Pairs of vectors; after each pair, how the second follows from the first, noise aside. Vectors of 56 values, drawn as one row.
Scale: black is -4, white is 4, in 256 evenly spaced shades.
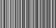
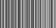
reversed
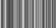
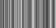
reversed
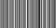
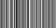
reversed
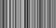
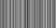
shrunk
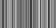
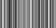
negated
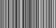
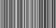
negated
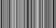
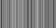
shrunk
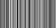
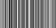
negated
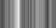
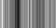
negated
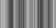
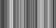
negated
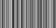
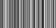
reversed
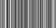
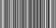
reversed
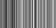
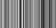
reversed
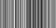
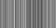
shrunk
